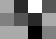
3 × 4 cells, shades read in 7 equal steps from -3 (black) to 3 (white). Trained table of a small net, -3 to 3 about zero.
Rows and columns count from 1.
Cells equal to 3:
1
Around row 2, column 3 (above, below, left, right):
3 -3 -1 1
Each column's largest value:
1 1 3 1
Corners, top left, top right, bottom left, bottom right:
1 -1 1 0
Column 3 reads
3 -2 -3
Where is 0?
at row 2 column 1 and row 3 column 4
